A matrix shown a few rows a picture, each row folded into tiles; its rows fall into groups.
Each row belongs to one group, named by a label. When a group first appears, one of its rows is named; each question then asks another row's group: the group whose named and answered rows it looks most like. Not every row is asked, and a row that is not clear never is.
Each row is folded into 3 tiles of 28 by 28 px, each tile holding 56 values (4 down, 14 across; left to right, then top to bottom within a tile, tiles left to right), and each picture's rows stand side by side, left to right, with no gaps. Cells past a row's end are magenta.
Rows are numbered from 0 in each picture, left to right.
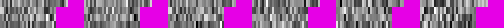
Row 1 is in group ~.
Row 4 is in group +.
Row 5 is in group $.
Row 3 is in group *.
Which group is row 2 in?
~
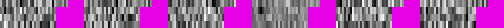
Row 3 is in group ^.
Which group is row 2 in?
+
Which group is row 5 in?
^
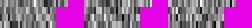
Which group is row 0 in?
+
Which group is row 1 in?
$
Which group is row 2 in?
^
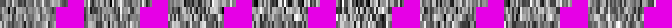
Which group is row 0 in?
+
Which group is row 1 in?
^
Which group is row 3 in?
+
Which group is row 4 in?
*
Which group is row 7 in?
*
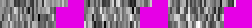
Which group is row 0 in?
$
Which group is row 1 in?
+
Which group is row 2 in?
*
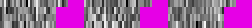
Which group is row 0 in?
^
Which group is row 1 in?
*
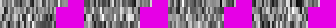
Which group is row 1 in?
+
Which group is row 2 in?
*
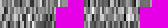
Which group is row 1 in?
+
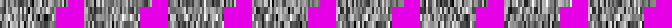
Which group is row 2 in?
+
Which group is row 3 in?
~
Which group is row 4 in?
~
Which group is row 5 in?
*
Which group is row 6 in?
$
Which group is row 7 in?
~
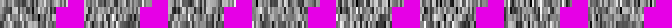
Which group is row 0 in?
$
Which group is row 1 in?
~
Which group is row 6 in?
^
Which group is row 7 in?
^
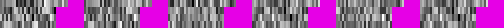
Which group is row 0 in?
$
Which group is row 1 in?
$
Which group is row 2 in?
+
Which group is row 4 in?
~
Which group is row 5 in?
$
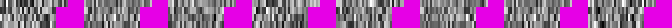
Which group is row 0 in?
*
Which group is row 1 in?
~
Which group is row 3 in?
$
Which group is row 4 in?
^
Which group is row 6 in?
~
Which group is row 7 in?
^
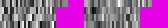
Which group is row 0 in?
~
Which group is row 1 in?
^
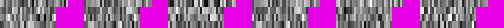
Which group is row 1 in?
$
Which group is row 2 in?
+
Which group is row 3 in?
$
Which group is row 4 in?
^
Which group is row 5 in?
~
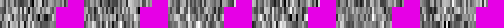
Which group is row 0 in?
*
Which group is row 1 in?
$
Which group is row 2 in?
*
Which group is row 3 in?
*
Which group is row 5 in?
^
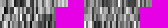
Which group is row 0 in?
$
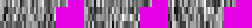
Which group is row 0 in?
~
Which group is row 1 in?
~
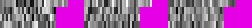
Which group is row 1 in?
$
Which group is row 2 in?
+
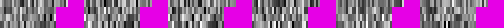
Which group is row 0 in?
*
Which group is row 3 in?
*
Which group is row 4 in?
*
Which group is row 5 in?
^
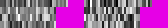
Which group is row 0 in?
+
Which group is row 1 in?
*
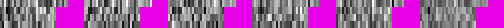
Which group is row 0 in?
^
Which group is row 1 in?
$
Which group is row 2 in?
$
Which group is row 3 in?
^
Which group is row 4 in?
^
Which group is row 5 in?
+
